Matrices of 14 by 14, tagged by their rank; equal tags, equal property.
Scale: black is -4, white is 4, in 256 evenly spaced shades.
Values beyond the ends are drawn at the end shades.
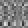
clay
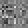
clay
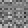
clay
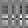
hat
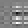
hat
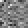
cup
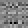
cup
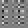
hat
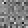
cup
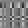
hat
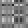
hat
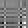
hat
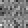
cup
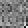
cup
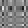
hat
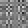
clay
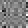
clay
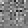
cup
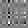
hat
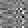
clay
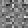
cup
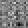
cup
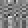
clay
